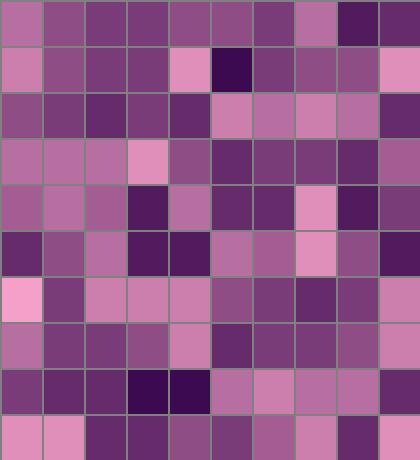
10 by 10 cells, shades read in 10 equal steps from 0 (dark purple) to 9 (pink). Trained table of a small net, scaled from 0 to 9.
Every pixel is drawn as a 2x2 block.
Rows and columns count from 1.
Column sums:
56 43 39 32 43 36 40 54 33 45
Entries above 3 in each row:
5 6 5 6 5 6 6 5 4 6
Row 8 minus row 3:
2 0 1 1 5 -5 -3 -4 -2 5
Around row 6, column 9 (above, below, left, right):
1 3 8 1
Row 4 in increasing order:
2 2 3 3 4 5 6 6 6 8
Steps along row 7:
down up same same down down down up up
